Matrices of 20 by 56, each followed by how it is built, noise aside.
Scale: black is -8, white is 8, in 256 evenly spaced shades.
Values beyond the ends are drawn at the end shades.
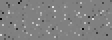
sparse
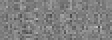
low rank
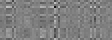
low rank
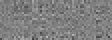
low rank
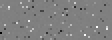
sparse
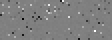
sparse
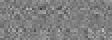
low rank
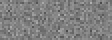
low rank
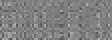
low rank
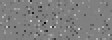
sparse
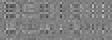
low rank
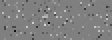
sparse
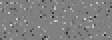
sparse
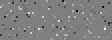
sparse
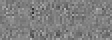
low rank
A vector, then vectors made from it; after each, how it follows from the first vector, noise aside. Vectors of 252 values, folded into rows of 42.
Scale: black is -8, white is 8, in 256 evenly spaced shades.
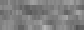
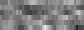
scaled up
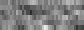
scaled up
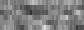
scaled up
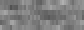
wrapped around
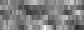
scaled up
